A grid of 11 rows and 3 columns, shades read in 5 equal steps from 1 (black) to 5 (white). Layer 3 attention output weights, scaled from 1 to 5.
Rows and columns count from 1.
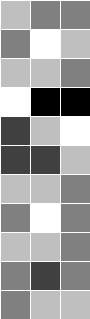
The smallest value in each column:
2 1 1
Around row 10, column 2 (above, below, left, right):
4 4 3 3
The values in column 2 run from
1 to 5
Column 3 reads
3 4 3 1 5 4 3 3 3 3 4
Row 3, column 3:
3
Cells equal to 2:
4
